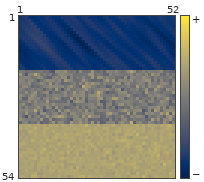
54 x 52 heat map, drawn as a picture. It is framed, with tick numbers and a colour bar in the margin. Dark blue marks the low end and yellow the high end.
It is made of 3 by 1 panels. Panel 1,1: very low, slanting down to the right, faint in contrast. Panel 2,1: middling, fine-grained. Panel 3,1: high, fine-grained, faint in contrast.
